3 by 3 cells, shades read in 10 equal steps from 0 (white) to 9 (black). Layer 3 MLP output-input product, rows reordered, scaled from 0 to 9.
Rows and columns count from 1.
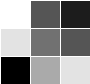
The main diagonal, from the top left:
0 5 1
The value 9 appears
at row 3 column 1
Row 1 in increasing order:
0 6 8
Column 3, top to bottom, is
8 6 1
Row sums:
14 12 13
